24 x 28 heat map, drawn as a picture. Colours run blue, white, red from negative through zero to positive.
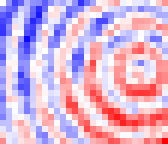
The histogram is bell-shaped. The ninth with the lowest average is the top left. Values rise toward the bottom right. Rings spread out from the middle right. No row or column stands out. The texture is blotchy.
